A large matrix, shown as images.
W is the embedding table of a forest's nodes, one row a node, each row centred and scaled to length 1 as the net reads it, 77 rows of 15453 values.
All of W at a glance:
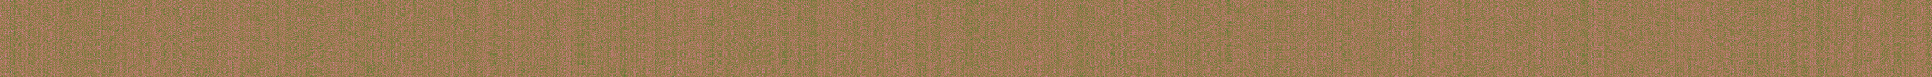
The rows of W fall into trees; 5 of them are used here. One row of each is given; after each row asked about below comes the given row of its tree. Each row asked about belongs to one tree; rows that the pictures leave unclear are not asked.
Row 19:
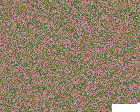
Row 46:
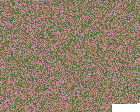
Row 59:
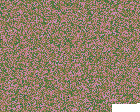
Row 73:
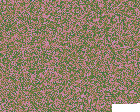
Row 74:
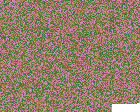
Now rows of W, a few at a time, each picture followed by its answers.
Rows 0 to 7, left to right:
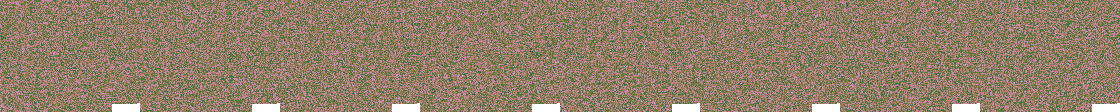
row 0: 73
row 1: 59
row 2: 74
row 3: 19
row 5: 59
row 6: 59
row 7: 46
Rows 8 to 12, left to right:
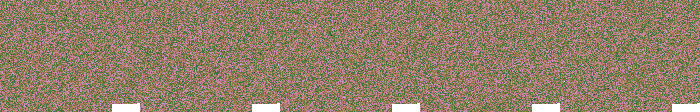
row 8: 73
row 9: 73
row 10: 46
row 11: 73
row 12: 46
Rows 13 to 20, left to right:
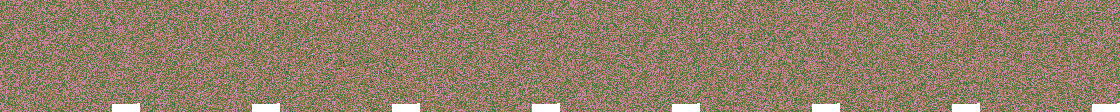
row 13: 73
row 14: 73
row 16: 46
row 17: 74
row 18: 46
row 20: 74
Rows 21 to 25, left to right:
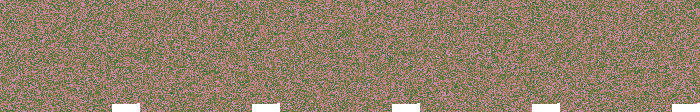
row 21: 59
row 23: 59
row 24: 74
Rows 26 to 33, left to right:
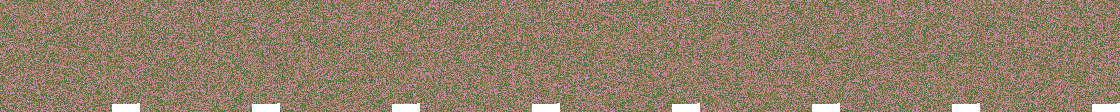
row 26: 59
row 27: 46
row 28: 59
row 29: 74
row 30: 19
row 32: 59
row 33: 73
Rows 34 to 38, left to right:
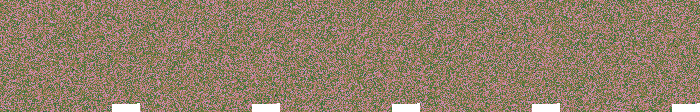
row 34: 59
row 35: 73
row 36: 46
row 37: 73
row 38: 46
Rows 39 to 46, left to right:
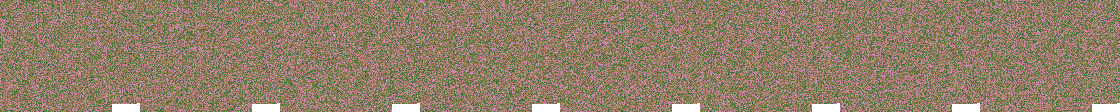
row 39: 59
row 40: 46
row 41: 74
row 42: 59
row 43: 73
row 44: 73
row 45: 73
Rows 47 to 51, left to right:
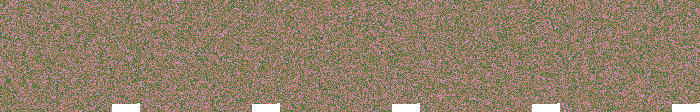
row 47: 74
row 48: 46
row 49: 59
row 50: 74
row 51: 73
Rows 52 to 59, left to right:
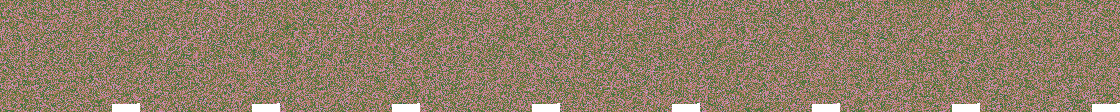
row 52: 59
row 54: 73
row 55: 73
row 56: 74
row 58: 46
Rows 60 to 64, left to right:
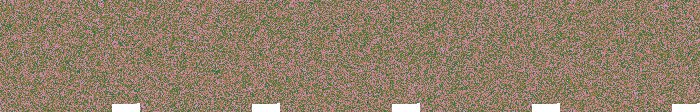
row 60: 73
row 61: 73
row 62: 74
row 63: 73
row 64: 74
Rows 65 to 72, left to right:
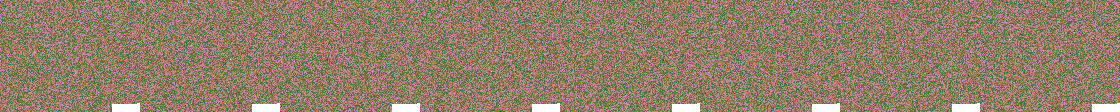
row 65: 46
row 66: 59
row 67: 74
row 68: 46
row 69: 46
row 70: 74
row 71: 46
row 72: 46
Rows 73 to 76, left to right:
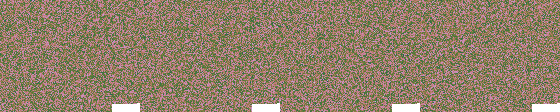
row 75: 46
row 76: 59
